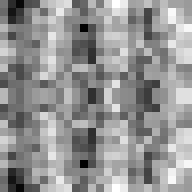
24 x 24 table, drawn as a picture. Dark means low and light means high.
Stripes: upright, repeating 3 times. Mirror symmetry: top to bottom. Seam: none. Odd rows or columns: none.
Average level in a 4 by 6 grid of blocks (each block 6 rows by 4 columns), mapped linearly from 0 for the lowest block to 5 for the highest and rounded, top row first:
0 4 1 5 2 5 | 1 3 1 3 1 4 | 1 3 1 3 1 4 | 0 4 1 5 2 5
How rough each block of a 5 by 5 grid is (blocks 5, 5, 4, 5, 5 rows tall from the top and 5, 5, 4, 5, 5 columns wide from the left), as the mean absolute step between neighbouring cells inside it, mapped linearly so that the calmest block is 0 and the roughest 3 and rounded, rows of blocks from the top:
22321 | 12331 | 01301 | 12331 | 22321
